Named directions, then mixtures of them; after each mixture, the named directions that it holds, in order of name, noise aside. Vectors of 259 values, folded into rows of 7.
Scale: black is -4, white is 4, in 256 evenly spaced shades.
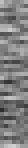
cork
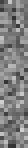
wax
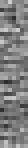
cork, wax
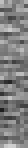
cork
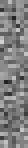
cork, wax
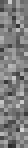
wax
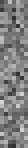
wax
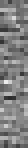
cork, wax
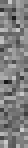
cork, wax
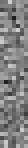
cork, wax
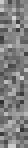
wax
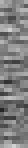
cork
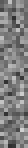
wax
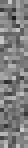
cork, wax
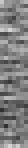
cork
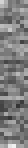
cork, wax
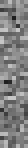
cork, wax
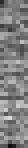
cork, wax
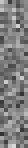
wax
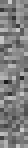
cork, wax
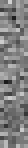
cork, wax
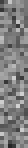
wax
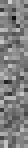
cork, wax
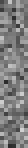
wax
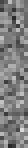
wax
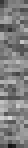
cork, wax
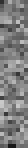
cork, wax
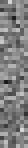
cork, wax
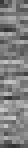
cork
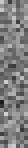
wax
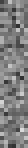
wax
